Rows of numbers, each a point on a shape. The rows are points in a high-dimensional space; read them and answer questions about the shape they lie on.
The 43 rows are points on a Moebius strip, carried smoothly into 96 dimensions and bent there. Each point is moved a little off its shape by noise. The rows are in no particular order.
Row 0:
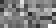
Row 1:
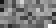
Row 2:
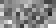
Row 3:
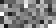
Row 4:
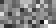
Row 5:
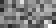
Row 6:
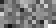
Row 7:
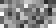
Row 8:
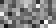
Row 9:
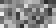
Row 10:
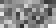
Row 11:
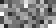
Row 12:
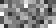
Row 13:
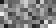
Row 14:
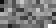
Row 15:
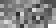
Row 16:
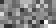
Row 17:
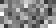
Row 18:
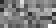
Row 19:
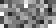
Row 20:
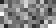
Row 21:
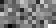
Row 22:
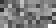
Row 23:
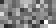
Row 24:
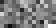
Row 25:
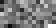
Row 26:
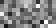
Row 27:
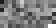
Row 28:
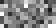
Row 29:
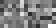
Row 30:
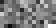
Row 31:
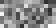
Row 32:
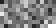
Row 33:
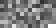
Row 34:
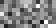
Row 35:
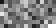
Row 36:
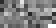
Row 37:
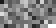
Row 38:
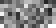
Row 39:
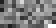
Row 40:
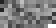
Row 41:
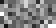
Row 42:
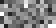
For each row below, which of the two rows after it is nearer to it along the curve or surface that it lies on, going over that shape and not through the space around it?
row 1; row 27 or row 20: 27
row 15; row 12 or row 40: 12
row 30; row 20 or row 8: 8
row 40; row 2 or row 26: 26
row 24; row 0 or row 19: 0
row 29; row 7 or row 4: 4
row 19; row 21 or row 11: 11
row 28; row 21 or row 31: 31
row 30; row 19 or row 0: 0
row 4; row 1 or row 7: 1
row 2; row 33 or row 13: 13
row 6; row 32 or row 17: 32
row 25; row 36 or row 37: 36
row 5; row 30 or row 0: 0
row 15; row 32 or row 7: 7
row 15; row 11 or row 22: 11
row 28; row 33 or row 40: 33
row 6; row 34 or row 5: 34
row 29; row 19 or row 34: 34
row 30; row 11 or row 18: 18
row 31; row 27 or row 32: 32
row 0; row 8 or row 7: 8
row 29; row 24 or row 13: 24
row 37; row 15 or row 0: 15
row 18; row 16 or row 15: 16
